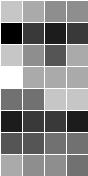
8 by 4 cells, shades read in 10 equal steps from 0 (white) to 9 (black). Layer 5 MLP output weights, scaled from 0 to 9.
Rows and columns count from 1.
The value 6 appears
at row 3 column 3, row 7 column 1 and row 7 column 2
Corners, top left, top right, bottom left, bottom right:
2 4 3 5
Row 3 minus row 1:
0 1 2 -1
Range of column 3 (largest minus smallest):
6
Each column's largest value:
9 7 8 8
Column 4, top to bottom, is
4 7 3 3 2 8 5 5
